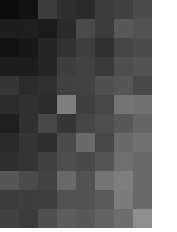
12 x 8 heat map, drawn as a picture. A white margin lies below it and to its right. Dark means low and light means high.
Mirror symmetry: none. Ninth with the lowest average: top left. Roughest part: centre. Slope: up to the bottom right. Ninth with the highest average: bottom right. Average level on the scale: 30%.
